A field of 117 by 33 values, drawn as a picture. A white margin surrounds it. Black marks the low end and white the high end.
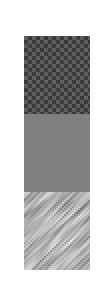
It is made of 3 by 1 panels. Panel 1,1: low, checkered. Panel 2,1: middling, flat. Panel 3,1: high, slanting up to the right.
